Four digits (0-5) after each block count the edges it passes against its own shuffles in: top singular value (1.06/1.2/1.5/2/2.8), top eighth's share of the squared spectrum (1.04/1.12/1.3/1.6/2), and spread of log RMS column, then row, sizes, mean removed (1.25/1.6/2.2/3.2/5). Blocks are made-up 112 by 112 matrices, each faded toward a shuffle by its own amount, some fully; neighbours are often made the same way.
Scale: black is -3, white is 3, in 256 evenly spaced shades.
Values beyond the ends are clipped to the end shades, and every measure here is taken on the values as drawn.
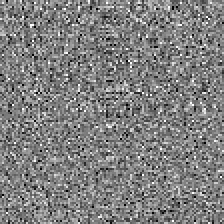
4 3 2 2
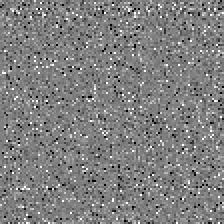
3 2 0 1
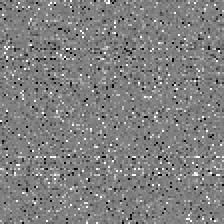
4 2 0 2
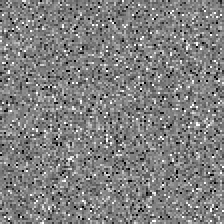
1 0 0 0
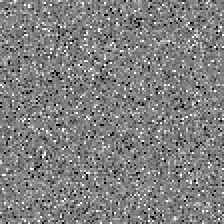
0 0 0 0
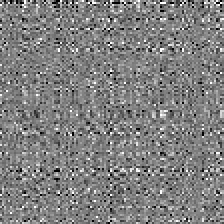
5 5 3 4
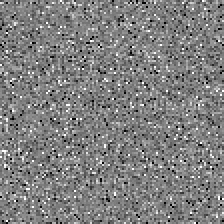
3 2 0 1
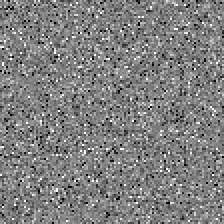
2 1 0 0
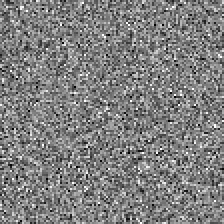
2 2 1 0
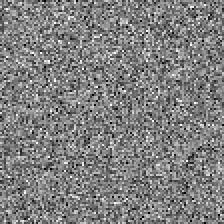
2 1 0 0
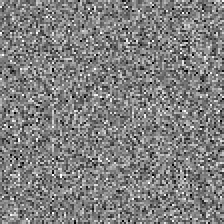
3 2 1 1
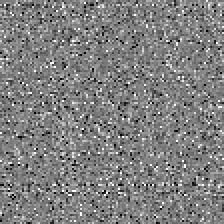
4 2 0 2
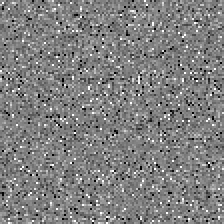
2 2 0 1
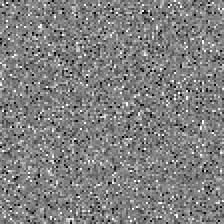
2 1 0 0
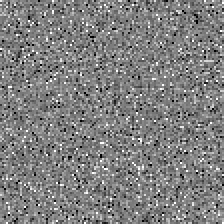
2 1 0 0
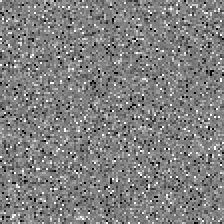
0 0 0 0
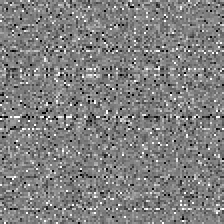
4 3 1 3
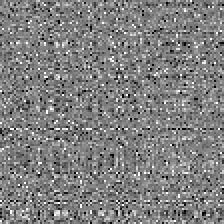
5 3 2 2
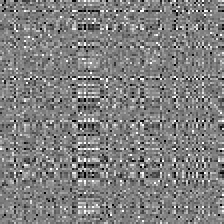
5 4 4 4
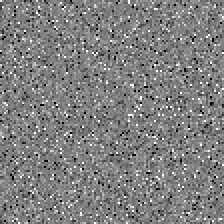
2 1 0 0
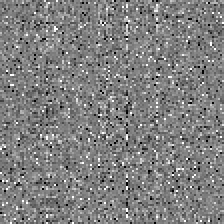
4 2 2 0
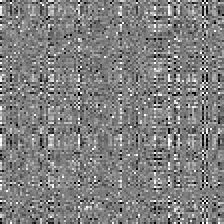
5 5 4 3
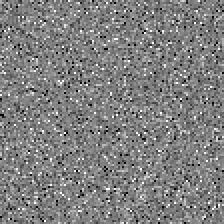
2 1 0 0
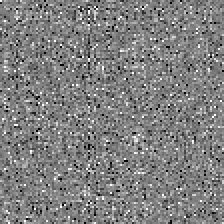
4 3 2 1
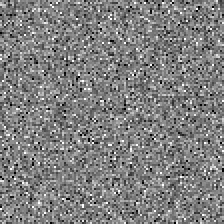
0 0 0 0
